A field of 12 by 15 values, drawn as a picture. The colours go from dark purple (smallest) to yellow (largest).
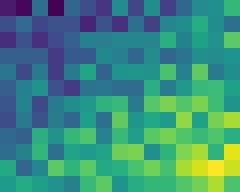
Ninth with the highest average: bottom right. Ninth with the lowest average: top left. Slope: up to the bottom right. Odd rows or columns: none.
